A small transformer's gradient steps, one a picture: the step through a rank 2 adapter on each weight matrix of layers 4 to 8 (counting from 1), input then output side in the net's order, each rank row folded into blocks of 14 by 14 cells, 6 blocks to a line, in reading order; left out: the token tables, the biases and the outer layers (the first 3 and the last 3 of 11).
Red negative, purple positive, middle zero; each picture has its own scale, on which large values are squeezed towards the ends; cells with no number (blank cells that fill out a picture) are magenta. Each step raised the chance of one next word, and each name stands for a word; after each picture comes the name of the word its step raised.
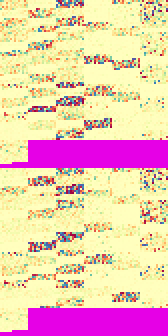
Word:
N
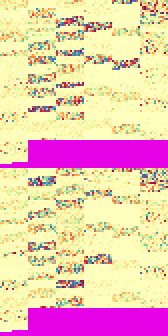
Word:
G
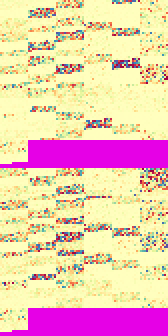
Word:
N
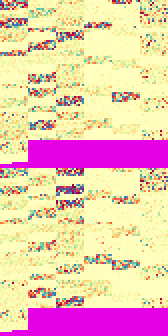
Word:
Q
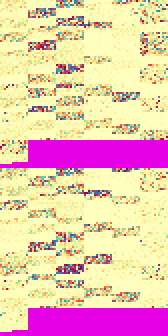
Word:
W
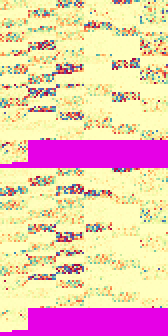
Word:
W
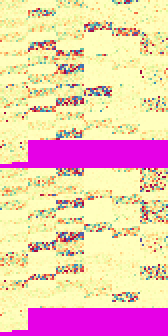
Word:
N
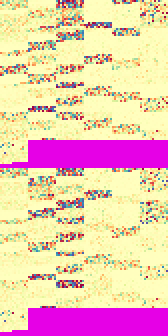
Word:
G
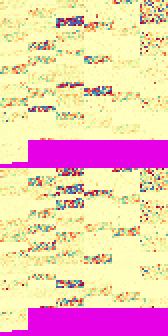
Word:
G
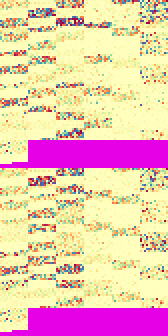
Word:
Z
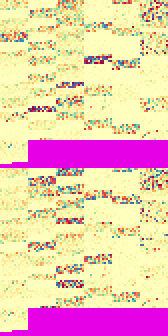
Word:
G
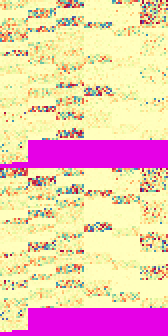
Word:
Z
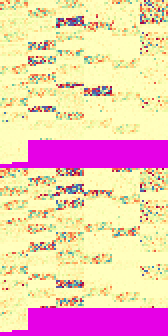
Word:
G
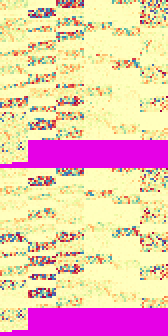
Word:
Z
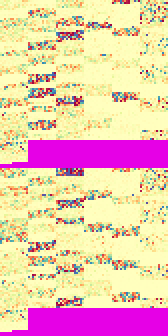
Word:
Q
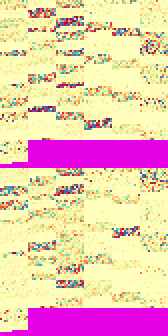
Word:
W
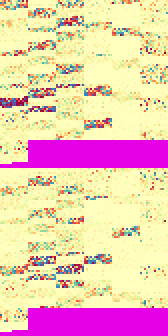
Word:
W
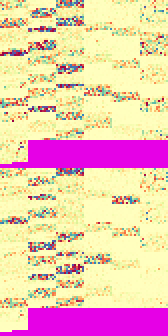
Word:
W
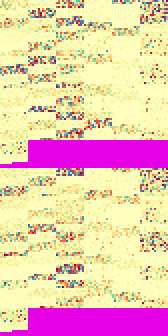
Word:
Z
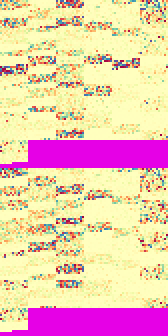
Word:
Z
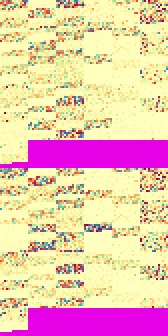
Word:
Z
